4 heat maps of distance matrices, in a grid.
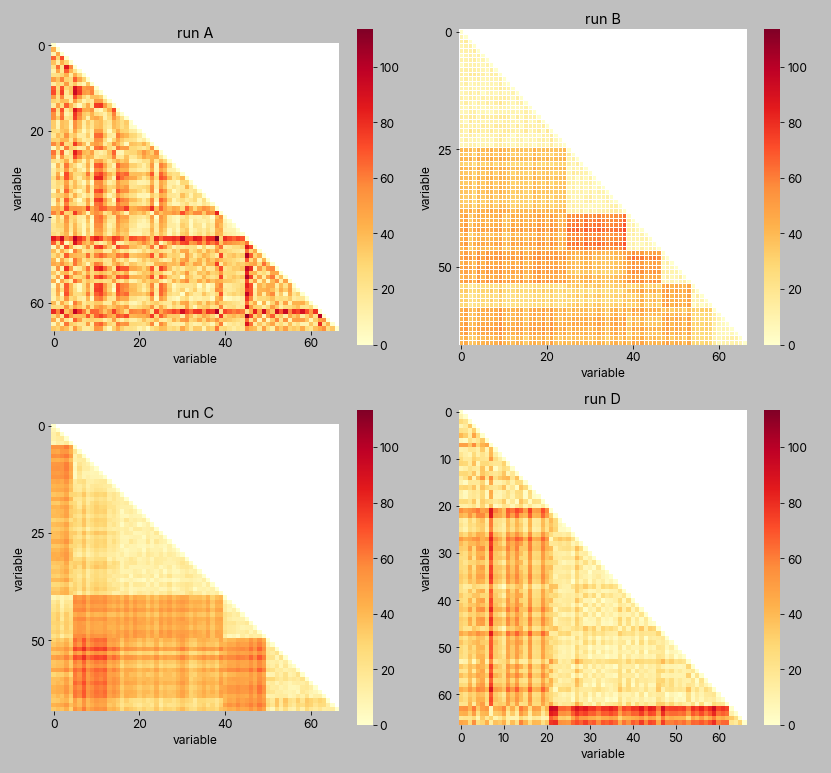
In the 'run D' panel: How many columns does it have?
67
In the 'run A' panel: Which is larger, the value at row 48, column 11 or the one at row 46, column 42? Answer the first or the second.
the second
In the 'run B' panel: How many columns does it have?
67
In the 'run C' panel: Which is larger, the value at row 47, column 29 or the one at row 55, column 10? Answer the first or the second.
the second
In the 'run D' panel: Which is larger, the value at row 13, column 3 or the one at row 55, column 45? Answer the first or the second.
the first
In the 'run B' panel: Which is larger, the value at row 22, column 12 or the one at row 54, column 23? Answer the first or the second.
the second
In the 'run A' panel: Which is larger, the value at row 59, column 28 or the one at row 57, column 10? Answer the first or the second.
the second
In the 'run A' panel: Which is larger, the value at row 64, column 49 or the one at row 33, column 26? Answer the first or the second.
the first
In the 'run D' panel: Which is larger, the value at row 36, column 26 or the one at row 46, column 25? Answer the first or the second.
the second
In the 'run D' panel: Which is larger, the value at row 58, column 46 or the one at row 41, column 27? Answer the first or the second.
the first
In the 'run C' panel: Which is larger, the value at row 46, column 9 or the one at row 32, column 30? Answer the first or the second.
the first
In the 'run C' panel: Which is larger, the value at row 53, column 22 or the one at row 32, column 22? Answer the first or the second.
the first
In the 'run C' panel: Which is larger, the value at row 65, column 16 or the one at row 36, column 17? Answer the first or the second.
the first
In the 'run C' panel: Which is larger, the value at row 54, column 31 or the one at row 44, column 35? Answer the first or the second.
the first
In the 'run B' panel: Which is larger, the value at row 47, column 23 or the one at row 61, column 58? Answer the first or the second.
the first
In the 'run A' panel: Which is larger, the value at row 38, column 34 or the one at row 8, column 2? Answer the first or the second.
the second
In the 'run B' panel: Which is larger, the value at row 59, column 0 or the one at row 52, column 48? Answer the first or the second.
the first
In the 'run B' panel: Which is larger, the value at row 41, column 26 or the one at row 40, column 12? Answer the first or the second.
the first
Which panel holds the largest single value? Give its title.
run A
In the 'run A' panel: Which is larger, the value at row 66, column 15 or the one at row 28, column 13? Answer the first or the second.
the first
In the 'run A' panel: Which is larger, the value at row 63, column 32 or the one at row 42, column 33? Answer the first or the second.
the first
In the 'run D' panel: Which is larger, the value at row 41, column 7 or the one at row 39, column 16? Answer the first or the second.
the first
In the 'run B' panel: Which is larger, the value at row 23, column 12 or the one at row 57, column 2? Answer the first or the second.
the second
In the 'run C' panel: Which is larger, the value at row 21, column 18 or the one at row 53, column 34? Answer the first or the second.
the second
